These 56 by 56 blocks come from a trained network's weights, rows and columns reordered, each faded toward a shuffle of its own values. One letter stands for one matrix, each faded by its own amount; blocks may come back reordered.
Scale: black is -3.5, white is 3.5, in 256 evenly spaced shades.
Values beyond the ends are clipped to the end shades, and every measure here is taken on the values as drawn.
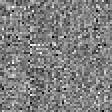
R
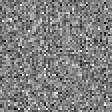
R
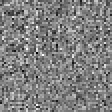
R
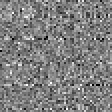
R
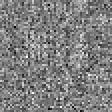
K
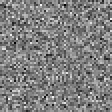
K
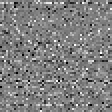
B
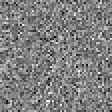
R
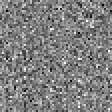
K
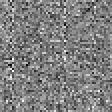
R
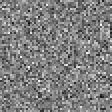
K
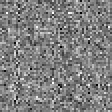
R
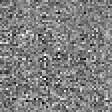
R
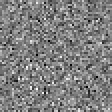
K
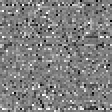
B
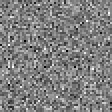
K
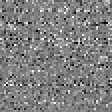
B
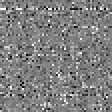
B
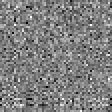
R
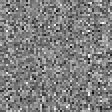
R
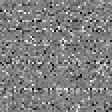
B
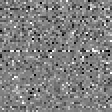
B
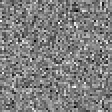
K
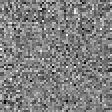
R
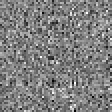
K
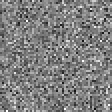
K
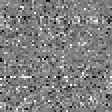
B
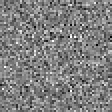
K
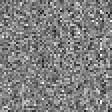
K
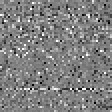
B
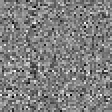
R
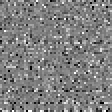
B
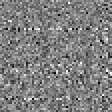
R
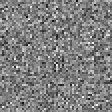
K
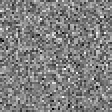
K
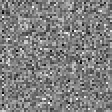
K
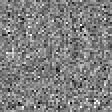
R
